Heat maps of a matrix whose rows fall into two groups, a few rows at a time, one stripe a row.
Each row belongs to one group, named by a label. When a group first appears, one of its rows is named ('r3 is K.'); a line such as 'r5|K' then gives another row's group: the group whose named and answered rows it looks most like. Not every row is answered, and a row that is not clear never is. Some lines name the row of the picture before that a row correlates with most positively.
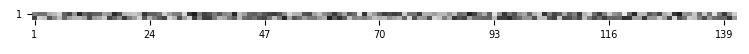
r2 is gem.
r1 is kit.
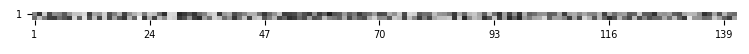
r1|gem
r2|gem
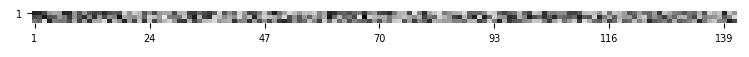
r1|kit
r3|gem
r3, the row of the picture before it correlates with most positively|2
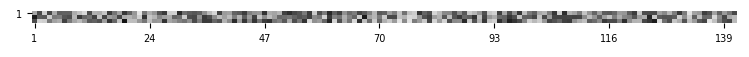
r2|kit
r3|gem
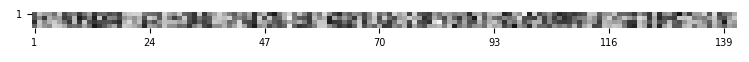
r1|kit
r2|kit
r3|kit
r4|kit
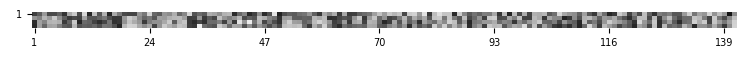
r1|gem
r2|kit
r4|kit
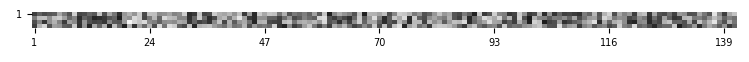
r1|kit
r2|kit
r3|kit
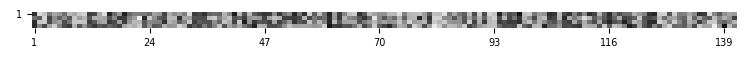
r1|gem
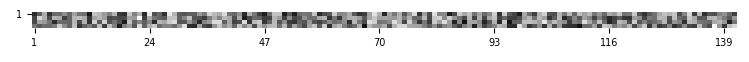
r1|gem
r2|gem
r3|gem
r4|kit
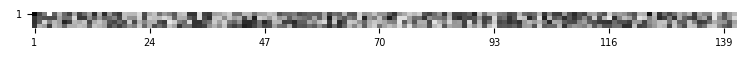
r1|kit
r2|kit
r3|gem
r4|gem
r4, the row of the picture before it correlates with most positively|2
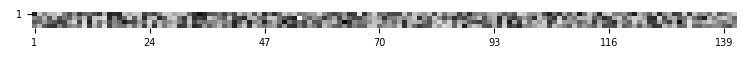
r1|kit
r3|gem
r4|gem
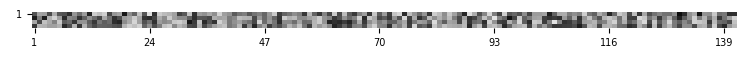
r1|gem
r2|kit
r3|kit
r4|kit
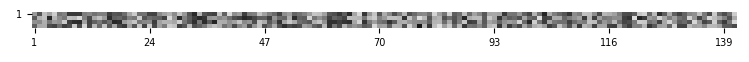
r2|gem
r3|kit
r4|gem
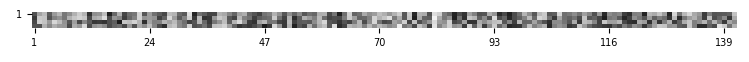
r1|gem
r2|gem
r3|kit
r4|gem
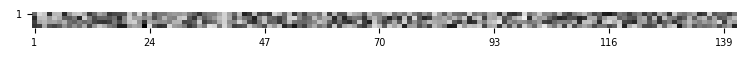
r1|gem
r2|kit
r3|kit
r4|gem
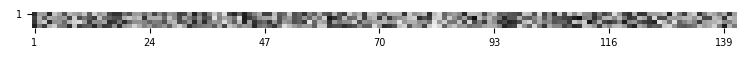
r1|gem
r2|kit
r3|gem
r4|kit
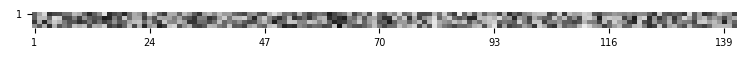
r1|gem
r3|kit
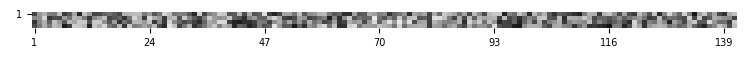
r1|kit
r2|gem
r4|gem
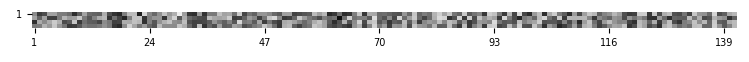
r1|kit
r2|gem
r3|kit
